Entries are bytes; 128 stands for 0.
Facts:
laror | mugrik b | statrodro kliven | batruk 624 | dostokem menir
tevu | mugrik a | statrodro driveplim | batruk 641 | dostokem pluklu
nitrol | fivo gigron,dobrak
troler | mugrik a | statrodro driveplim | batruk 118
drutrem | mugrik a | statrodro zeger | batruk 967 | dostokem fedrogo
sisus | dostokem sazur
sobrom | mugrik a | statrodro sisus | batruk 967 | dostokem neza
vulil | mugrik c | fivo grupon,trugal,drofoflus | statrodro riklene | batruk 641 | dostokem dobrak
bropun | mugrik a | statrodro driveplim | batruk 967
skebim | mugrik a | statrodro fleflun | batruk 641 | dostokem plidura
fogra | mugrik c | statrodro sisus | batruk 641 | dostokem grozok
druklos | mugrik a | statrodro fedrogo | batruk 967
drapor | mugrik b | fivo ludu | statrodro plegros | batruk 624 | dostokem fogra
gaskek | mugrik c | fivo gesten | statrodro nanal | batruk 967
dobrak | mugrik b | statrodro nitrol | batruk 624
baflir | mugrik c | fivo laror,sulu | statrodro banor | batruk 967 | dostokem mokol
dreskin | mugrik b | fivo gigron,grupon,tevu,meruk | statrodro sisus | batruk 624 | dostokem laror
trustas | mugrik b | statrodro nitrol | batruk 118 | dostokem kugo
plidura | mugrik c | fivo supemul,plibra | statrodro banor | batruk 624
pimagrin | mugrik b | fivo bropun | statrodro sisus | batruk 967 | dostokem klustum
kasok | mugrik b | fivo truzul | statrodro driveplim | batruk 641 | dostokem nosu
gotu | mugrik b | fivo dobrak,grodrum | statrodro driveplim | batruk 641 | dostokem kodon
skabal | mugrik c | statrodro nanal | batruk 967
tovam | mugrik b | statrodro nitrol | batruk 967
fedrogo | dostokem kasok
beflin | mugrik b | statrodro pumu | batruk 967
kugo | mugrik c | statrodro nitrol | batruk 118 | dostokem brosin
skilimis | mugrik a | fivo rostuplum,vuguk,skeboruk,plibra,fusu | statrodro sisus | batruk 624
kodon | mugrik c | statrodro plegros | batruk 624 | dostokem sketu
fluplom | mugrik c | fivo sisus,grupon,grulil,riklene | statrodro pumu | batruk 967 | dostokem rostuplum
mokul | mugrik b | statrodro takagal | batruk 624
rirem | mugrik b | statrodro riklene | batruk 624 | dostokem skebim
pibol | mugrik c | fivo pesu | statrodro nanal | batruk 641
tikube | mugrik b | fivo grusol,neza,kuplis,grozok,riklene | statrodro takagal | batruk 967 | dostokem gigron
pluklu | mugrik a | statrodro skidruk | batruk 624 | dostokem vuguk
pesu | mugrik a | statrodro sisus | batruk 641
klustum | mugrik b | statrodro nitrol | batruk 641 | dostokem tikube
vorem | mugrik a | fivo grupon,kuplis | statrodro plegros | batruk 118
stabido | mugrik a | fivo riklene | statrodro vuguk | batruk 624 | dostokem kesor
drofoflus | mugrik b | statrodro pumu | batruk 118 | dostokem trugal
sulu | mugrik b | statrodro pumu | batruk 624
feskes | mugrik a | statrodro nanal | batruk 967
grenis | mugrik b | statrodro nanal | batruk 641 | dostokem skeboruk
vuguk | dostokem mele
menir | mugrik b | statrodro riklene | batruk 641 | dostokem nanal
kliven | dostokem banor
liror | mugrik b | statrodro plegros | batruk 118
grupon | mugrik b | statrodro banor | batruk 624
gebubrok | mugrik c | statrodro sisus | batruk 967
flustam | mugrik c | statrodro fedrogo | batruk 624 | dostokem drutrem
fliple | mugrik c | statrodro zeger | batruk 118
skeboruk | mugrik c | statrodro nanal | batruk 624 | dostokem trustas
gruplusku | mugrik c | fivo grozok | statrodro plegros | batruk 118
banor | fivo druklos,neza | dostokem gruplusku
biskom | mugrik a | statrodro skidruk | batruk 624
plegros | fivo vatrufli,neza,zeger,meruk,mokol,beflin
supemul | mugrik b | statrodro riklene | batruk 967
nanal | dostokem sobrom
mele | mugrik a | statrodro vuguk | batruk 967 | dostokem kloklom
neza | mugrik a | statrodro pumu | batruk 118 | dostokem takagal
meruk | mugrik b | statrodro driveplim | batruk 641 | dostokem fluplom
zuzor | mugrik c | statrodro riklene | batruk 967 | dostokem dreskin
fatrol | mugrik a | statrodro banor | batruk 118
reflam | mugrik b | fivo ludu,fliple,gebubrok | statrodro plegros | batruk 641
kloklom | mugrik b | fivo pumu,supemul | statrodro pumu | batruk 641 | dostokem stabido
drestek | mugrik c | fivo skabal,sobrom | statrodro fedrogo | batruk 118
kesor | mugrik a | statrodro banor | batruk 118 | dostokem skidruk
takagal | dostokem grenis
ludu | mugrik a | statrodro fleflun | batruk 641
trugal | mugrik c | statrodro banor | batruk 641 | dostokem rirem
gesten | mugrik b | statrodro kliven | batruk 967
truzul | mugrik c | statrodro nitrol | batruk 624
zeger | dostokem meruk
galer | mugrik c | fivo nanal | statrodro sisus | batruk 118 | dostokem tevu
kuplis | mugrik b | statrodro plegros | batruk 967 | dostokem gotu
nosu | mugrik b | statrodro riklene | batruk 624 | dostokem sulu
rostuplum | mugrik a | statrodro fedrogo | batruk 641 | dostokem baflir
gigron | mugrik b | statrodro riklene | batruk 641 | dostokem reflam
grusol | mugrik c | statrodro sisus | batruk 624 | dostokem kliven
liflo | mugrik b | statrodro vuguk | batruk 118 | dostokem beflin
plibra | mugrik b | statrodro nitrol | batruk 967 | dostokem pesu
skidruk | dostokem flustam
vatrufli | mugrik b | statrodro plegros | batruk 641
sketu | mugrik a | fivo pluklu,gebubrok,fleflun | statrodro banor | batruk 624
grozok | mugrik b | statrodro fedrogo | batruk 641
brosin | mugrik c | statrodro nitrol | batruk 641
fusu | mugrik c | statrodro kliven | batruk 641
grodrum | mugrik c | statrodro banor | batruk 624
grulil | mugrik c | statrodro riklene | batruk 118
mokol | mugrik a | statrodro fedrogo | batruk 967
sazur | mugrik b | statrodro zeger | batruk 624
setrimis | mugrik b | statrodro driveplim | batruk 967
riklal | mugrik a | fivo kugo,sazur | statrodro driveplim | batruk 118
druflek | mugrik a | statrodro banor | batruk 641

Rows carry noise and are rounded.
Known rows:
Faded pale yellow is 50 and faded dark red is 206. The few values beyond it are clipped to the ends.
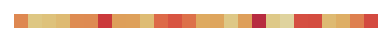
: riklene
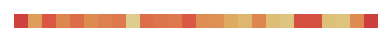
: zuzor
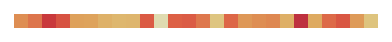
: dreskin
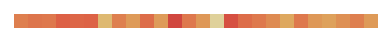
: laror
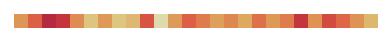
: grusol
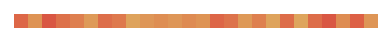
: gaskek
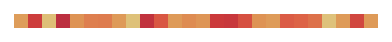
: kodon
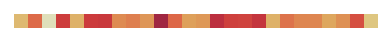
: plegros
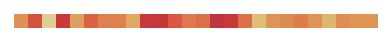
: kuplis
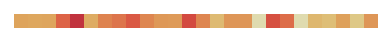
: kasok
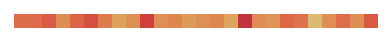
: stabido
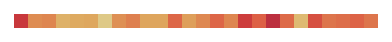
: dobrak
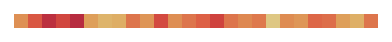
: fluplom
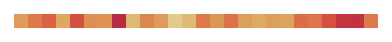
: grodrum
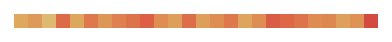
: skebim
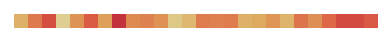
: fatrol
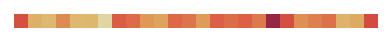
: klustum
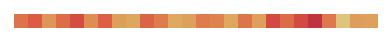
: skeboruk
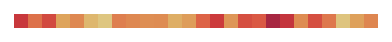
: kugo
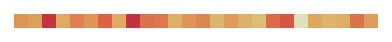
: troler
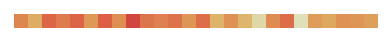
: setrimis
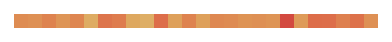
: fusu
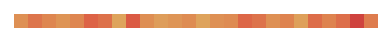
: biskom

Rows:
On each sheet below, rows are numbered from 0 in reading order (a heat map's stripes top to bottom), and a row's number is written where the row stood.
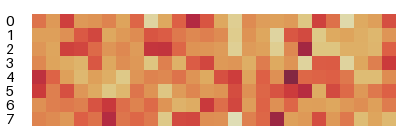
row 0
menir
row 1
gotu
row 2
tevu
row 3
nosu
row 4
trustas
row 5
brosin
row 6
drutrem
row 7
nanal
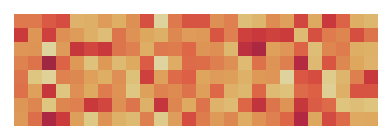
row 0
pimagrin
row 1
truzul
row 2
skidruk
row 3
galer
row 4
rirem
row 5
grulil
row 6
takagal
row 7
fogra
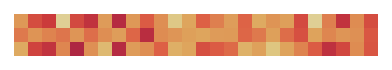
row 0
kesor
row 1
pluklu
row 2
baflir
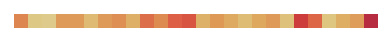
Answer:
gigron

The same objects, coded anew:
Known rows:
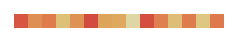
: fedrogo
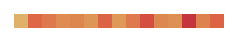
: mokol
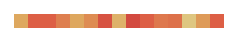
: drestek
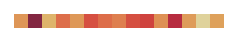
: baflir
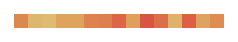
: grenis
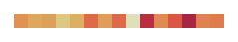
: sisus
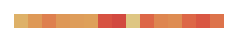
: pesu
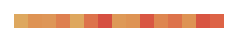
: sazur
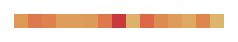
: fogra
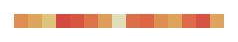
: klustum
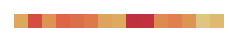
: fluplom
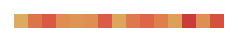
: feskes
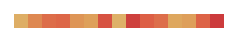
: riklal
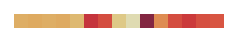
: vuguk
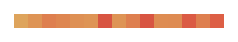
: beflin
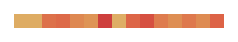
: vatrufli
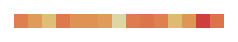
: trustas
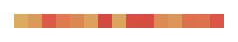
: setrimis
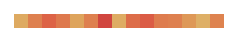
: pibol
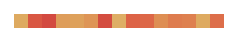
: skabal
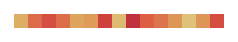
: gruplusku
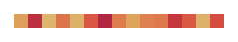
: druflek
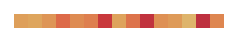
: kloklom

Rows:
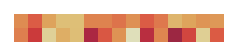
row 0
skeboruk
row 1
banor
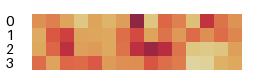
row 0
sobrom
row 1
gebubrok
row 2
zuzor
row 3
kasok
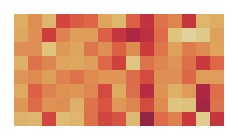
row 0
rostuplum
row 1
vulil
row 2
laror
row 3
skilimis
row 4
tikube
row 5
mele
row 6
stabido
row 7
riklene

